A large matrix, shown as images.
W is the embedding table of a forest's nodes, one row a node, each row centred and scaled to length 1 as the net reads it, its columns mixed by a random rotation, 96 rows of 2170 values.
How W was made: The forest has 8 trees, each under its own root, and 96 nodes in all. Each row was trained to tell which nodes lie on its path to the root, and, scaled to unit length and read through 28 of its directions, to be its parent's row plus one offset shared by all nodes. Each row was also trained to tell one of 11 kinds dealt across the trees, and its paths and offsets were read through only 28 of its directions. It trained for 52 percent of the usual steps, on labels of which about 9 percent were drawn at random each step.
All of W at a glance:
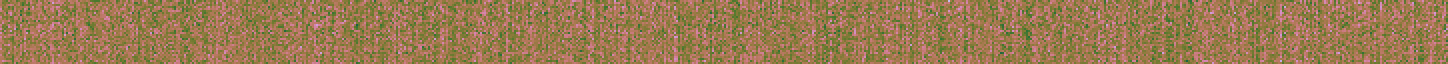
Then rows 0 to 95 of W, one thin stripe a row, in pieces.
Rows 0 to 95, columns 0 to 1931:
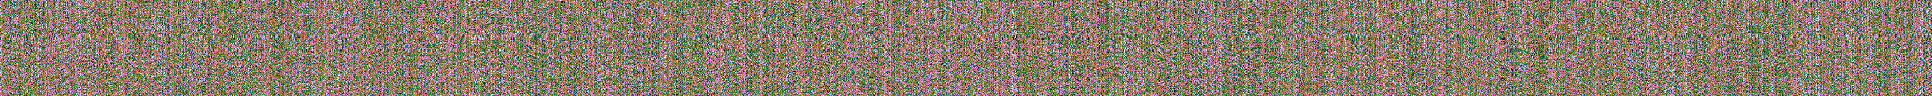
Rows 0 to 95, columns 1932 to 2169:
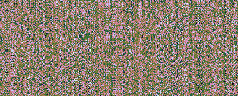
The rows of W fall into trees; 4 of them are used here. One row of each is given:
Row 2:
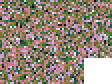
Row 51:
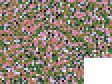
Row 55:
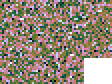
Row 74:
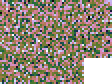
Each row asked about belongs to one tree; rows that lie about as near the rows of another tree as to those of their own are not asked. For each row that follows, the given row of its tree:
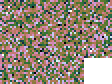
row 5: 2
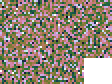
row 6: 74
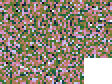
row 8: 51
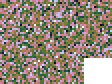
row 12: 2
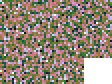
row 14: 74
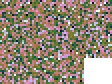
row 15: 51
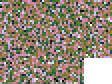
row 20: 51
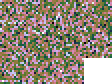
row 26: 2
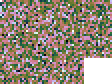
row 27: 2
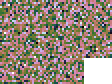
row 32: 55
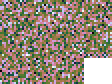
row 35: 2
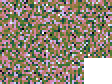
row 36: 2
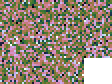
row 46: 51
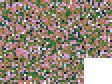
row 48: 74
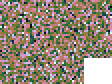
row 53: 74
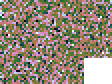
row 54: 2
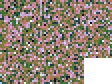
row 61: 55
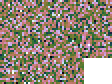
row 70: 74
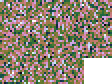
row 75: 74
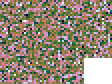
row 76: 51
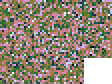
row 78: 55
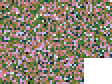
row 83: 55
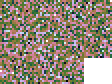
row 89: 55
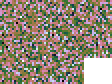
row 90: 51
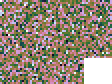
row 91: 2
